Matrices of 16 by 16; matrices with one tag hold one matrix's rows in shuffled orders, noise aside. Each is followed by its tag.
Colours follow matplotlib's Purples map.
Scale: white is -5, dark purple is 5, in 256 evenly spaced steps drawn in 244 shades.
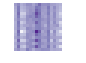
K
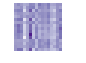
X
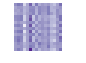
X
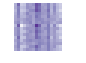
K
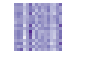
X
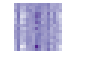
K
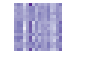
X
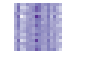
K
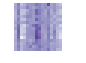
K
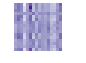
X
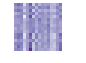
X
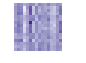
X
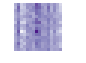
K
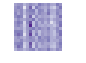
X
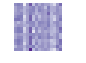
X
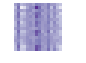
K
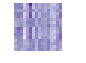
X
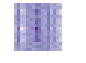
K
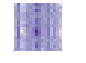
K
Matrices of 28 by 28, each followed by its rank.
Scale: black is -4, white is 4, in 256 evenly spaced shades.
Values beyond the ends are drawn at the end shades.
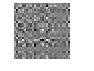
three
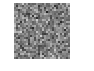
full rank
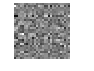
five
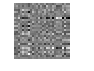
three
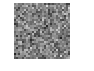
full rank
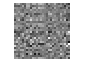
five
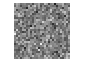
full rank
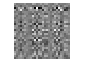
three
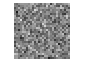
full rank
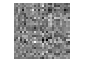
five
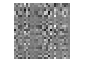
three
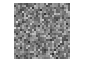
full rank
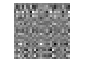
three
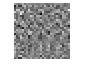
five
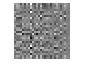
three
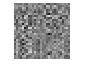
five
